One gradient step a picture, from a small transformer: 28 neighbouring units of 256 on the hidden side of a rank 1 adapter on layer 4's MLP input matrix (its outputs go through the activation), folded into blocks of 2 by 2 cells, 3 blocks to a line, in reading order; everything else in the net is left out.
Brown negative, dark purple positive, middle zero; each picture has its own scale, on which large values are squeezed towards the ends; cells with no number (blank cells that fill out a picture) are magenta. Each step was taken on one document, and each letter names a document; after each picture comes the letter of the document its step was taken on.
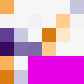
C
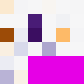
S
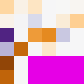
C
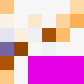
C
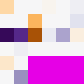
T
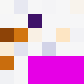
S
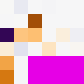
S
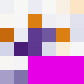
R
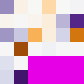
T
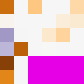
C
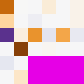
T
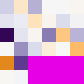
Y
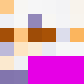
R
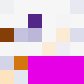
S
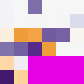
R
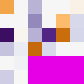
R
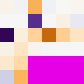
R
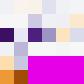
R
